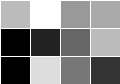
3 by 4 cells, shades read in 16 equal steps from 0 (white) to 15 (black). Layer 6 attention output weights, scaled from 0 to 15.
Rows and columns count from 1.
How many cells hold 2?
1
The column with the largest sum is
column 1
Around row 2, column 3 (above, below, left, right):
6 8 13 4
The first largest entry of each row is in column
3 1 1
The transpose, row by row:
4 15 15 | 0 13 2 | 6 9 8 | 5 4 12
